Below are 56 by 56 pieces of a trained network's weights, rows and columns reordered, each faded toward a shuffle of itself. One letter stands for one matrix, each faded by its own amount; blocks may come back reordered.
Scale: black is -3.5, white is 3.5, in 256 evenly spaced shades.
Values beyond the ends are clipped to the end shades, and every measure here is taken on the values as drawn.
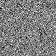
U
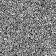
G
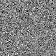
U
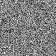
G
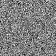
G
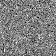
U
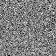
U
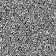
U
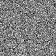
G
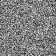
G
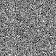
U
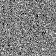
U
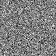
G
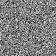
G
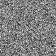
G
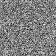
G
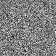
G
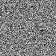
G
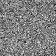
G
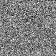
G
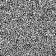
G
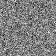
G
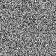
G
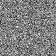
G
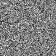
G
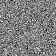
U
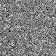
U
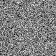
G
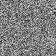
G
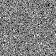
U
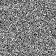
G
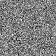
G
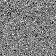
U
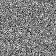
G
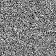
G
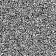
G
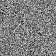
G
